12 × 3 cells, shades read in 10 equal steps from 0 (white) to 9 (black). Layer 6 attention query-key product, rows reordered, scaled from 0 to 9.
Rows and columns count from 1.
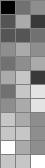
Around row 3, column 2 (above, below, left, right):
3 3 6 5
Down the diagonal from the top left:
9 3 5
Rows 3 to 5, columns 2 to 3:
6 5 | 3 4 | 4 3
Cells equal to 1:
2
